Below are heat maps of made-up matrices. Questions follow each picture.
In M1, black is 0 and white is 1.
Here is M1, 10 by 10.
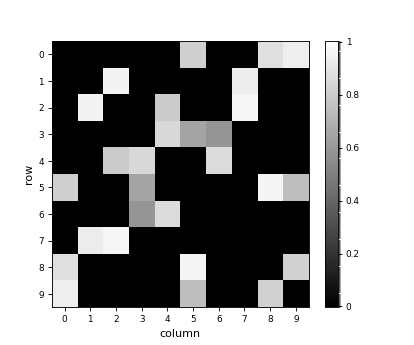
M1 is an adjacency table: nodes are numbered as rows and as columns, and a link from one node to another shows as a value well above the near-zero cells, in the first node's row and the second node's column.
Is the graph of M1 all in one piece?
yes
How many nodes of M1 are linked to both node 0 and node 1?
0
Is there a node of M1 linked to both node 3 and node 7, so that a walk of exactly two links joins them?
no
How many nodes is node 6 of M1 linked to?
2
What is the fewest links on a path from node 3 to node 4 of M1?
1
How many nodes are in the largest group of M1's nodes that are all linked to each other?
4
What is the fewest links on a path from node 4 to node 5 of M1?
2
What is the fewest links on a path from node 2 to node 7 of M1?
1
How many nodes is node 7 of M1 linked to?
2
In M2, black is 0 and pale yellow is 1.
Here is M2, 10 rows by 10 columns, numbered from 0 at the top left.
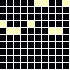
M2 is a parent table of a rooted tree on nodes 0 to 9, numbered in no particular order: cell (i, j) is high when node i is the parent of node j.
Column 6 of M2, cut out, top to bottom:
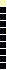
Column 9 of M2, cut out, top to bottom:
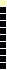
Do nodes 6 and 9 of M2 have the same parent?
yes
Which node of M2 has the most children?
4
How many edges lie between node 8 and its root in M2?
2
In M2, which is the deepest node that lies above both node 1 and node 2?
4
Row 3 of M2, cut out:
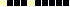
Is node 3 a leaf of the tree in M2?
no
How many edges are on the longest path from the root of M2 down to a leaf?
2
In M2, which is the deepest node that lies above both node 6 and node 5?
0
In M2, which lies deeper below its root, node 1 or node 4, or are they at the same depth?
node 1
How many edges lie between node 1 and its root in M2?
2
